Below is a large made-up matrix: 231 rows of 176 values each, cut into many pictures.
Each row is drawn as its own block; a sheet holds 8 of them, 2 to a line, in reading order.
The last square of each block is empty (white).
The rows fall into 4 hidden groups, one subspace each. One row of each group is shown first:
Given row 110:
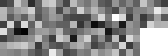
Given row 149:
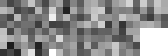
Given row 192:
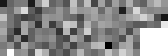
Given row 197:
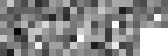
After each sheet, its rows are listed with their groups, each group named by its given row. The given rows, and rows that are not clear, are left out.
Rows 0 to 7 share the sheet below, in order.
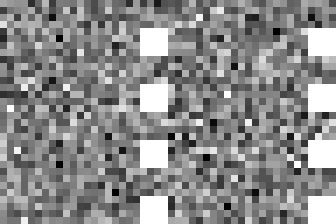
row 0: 149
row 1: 110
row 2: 192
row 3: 149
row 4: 192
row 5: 110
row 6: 197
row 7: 149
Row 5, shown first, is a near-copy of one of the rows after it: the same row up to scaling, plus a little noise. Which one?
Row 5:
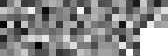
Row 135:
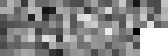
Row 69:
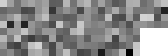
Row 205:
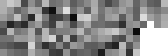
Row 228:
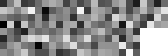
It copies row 228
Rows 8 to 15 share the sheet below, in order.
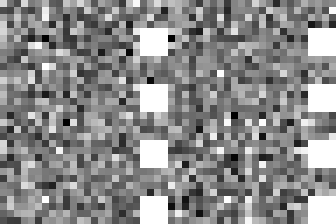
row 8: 110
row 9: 192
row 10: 110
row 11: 192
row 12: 149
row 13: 192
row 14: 192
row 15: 192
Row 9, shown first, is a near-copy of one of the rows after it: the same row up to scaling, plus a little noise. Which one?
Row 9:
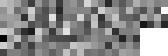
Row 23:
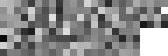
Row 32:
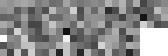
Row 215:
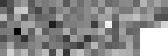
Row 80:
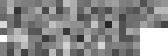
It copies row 23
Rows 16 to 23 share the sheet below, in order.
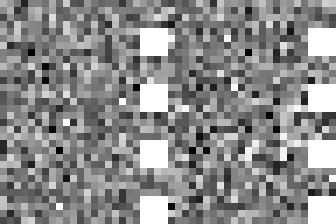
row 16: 192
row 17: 149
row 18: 110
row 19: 192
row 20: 149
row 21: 197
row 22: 149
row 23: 192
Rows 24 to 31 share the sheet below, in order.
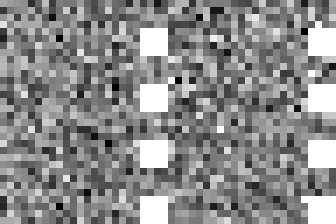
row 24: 149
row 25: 110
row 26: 197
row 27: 110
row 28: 110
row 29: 149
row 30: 149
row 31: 110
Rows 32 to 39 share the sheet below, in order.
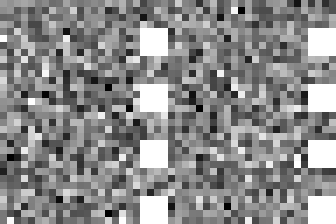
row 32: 192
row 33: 149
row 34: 110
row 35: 192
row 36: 197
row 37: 110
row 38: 192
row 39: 149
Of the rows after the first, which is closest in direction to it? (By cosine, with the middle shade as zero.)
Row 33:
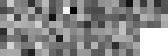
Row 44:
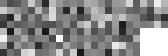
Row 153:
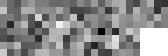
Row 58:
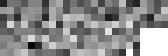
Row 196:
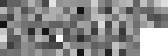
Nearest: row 153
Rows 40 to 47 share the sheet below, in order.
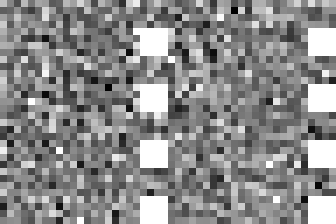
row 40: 110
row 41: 149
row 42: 110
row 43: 192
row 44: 149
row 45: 110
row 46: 149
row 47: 110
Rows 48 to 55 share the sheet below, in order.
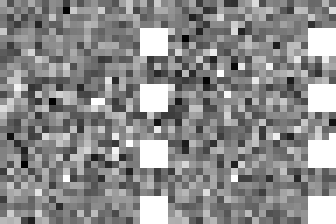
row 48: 149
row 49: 192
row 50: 197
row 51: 149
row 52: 197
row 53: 192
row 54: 149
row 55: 149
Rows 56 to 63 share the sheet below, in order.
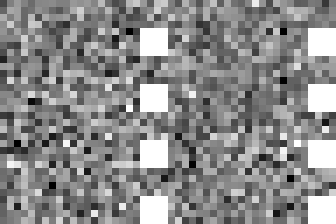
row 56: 197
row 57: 197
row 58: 110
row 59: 197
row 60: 192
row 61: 197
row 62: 192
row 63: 192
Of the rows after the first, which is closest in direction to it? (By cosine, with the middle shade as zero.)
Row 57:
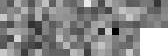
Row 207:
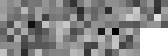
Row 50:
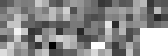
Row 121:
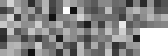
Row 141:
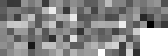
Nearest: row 207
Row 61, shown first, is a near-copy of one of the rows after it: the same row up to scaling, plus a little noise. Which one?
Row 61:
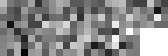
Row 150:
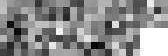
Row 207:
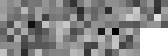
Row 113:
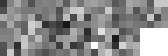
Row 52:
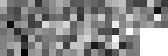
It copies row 52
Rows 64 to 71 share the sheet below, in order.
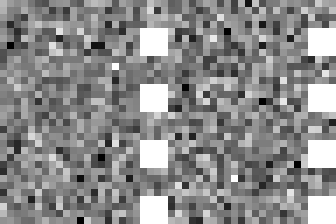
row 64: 197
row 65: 192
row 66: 197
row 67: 197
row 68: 197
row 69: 110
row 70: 149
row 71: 149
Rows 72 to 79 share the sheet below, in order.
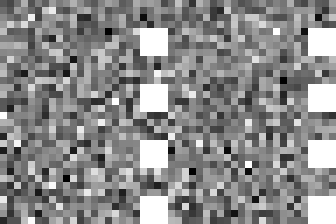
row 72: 110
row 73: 110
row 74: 197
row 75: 197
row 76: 192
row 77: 149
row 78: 149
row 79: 192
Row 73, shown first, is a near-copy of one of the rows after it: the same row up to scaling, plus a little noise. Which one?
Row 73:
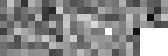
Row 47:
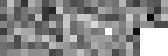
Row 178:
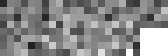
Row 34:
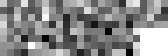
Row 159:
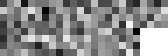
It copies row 47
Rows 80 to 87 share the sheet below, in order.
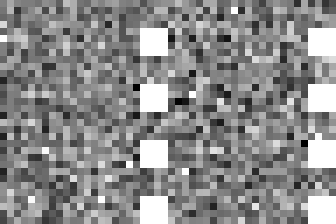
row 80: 192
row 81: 149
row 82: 110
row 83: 197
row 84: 110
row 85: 110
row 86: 197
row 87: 192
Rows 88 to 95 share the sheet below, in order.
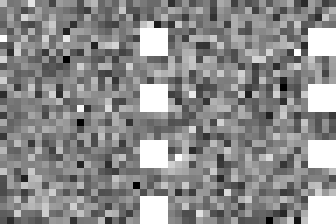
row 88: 192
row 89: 110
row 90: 149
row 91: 197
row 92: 149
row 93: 197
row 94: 192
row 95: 110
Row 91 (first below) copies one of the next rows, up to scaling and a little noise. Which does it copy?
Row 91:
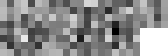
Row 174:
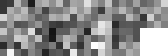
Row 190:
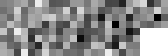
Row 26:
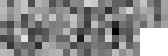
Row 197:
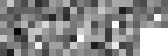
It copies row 26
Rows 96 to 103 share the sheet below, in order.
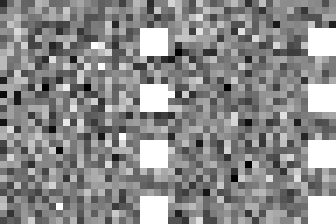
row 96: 197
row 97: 192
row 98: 192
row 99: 192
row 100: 149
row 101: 149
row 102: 149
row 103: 149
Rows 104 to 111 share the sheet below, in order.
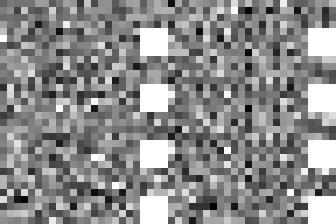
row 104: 192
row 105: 149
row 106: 192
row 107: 149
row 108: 197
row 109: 149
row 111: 110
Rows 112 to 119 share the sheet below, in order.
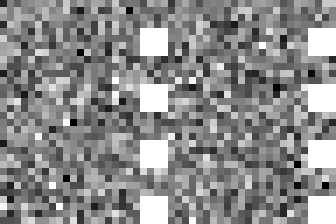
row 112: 149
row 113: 197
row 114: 197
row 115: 110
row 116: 149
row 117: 110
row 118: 149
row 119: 197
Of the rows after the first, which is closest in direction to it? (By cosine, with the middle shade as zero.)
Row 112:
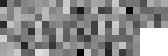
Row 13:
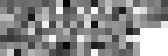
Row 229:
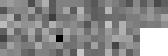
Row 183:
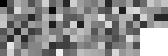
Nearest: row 183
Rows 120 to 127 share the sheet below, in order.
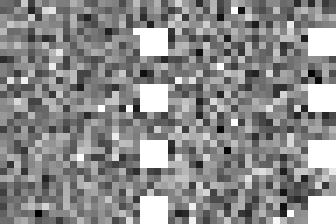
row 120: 110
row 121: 149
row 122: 110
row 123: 110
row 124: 197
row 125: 149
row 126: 110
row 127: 197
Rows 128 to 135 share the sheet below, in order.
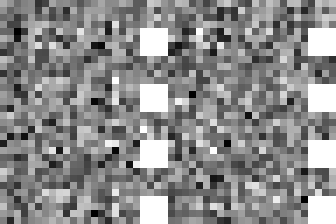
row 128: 197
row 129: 197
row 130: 197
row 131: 197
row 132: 110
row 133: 192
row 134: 197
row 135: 110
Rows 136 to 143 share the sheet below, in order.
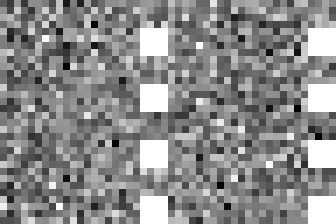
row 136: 192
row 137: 110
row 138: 149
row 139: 110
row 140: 197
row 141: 110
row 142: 149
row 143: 149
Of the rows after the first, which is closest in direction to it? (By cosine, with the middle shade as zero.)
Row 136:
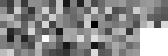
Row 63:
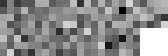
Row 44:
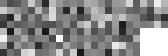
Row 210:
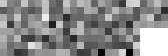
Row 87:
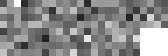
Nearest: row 63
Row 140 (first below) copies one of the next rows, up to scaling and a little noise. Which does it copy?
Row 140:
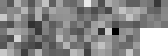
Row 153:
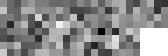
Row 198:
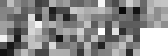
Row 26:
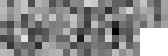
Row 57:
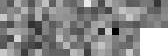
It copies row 57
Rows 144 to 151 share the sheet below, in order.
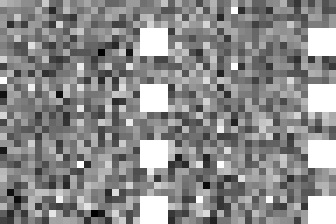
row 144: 110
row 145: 149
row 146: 149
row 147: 149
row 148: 149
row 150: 197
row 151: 197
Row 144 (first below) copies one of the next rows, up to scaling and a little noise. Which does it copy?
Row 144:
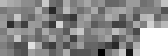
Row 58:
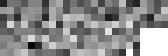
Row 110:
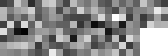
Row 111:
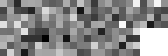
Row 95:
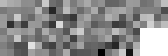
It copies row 95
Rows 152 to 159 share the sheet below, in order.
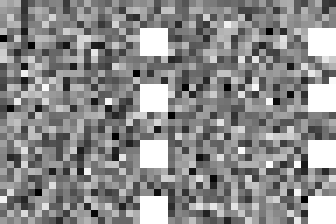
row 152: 192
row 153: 197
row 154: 192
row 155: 192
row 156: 197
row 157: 110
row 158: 192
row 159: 110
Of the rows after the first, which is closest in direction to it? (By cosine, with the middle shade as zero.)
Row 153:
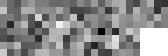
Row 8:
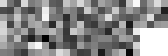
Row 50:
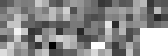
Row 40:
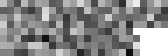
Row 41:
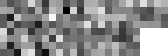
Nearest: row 41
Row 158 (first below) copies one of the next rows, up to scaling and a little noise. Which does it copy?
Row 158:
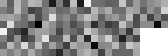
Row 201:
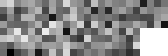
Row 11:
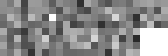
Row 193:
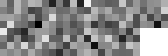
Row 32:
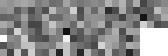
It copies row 193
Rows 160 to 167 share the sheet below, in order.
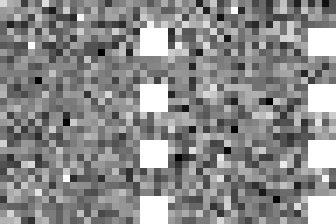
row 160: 110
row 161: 149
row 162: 192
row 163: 192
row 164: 149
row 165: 197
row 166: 149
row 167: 110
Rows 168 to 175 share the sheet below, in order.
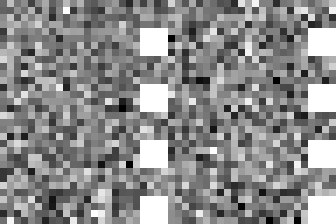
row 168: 149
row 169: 192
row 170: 192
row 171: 192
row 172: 110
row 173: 110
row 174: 197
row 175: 110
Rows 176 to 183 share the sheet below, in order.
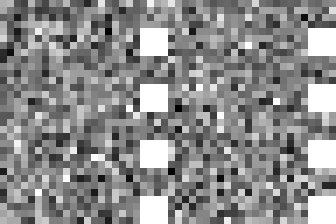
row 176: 197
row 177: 192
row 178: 110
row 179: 192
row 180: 197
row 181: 149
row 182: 149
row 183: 192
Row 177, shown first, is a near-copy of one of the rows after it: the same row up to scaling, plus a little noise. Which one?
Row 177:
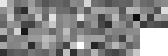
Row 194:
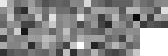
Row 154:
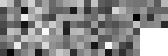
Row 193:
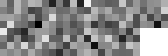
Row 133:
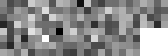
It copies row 194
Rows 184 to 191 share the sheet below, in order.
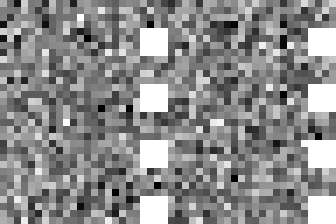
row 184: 192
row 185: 197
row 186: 110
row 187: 197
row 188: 149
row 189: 110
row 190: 197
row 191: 149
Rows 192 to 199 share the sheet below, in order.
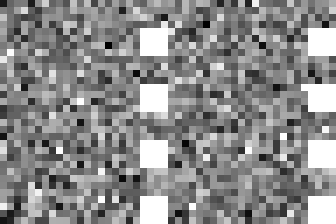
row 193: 192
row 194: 192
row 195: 110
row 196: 149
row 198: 197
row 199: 197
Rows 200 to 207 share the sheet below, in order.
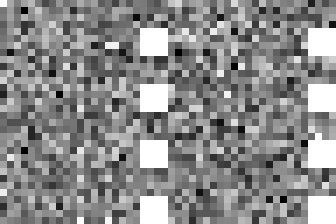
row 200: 192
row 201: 192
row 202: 149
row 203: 149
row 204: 197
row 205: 110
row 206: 149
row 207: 197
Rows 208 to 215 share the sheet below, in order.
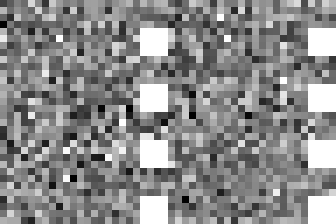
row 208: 149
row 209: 149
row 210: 110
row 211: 197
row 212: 192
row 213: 192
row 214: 149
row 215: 192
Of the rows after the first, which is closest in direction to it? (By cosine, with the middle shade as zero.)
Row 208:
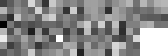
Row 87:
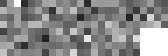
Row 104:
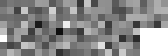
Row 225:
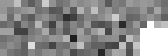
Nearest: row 104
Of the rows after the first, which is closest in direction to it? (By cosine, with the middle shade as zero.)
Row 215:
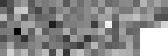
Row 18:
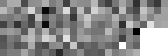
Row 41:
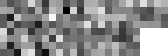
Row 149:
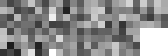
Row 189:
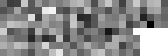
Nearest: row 189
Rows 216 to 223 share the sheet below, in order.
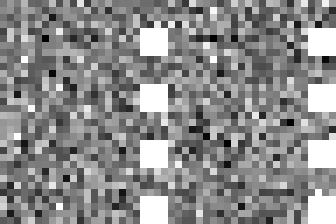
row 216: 192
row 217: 110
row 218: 192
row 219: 149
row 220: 192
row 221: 192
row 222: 149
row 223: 110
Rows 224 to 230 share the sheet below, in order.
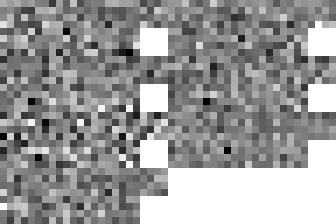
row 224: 192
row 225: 110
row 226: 110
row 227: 110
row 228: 110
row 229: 149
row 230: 192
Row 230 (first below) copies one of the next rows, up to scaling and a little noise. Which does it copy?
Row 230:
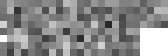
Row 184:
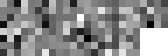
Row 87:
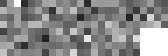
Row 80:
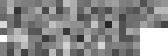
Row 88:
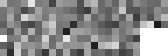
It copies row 80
